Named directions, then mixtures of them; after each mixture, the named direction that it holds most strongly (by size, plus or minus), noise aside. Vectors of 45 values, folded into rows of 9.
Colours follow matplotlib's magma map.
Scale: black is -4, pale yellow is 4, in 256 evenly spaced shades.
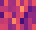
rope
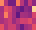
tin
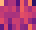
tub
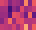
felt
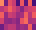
rope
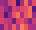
tin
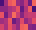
tub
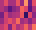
felt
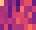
tub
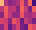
tub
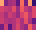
tub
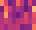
tin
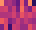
tub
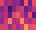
felt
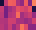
tin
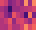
felt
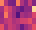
tin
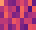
tub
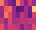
tin
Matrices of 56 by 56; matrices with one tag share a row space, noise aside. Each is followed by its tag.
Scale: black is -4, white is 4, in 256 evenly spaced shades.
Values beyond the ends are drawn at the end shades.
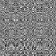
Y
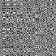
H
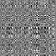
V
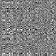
H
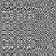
H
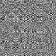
Y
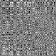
H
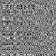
H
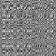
H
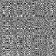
H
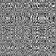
V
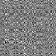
Y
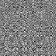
Y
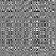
V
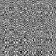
Y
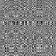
Y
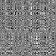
V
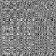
H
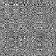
Y
